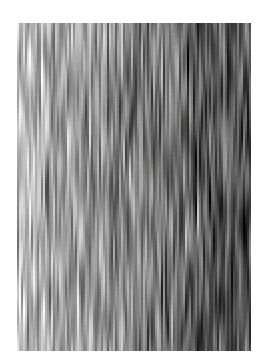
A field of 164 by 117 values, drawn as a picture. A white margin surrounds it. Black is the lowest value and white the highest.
Average level on the scale: 50%. Slope: up to the left. Histogram: bell-shaped. Grain: streaks running down.
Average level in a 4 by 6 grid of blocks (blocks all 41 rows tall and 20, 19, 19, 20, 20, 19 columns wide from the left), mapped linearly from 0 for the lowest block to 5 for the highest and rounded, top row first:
543211 | 543211 | 543310 | 543210
